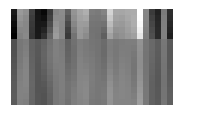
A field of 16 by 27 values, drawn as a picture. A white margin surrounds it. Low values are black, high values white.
Streaks run downward. A horizontal seam about 30% of the way down splits the table, and the bottom part is calmer. The top left is the ninth with the lowest average. A few values lie far out on both sides of the bulk.
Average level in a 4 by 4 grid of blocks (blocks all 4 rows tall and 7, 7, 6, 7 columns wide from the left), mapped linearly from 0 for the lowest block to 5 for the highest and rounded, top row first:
0 4 5 3
2 3 3 3
2 3 3 3
2 3 4 3
